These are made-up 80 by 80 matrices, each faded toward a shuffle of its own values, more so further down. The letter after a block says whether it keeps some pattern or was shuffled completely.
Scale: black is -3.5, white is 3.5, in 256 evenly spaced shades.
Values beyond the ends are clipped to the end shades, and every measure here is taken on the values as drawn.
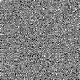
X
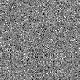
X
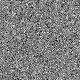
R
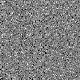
X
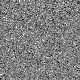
R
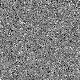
R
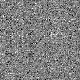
X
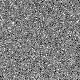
R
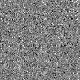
X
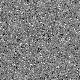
R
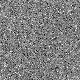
R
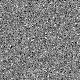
R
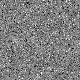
R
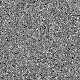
R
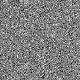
X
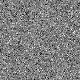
X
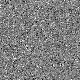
R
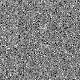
X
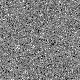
R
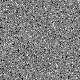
R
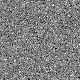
R
